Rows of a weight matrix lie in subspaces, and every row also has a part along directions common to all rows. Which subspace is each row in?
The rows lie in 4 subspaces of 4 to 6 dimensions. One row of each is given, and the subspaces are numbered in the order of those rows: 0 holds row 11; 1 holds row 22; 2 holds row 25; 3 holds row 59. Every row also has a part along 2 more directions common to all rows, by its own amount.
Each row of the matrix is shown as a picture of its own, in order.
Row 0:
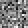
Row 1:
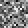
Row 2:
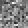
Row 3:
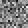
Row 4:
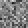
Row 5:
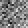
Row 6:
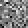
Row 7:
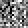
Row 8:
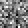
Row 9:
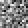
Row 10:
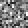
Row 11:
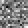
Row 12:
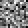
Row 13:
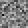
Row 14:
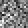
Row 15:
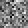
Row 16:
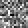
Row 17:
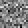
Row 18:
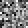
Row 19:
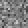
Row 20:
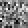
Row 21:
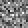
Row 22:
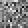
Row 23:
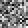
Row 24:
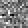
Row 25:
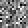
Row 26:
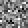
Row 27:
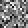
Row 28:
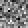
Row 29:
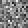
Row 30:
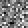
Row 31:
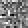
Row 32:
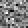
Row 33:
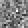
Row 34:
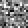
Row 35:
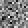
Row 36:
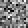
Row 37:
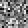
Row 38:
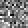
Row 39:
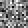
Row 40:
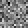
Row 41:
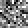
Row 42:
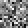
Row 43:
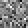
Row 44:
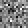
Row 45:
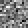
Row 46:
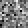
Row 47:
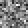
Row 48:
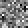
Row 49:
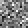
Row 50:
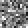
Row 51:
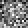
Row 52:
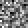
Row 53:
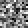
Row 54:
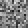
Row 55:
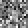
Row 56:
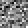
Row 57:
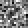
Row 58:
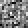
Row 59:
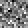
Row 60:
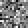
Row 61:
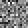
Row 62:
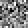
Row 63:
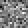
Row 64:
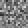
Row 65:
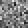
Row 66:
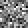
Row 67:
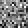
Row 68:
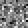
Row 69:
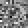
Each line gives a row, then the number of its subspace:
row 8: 2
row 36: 3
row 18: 0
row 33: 0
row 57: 2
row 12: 3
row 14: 0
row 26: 3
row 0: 0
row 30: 0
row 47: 3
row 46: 0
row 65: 3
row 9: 0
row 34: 3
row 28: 3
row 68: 0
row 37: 3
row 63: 1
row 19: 3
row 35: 0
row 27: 2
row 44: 1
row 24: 1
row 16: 1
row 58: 2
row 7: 2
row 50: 0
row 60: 2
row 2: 2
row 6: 2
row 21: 1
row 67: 3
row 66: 1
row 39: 2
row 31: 1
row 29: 1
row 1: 2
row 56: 0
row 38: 1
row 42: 2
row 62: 3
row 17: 1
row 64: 3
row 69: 2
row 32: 3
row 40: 1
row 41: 3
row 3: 1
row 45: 0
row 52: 2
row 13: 0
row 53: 0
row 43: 2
